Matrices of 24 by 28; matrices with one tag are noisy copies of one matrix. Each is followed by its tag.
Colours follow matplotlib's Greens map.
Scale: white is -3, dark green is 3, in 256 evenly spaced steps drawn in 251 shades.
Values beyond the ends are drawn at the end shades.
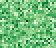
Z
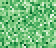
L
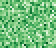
L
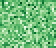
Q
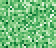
L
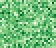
Z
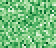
L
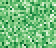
L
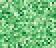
Z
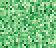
L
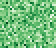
L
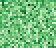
Q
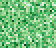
L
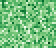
Q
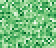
Z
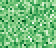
L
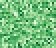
Z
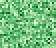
Z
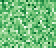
Q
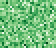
L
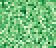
Q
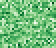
Z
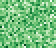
L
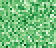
L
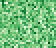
Q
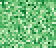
Q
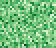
L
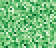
L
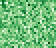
Q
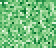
Q
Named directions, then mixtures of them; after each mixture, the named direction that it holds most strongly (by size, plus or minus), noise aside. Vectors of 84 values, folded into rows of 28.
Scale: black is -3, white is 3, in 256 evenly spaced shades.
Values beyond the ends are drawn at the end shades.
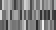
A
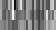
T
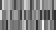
A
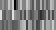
T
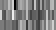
T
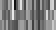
T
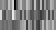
T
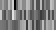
T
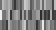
A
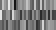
A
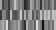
A
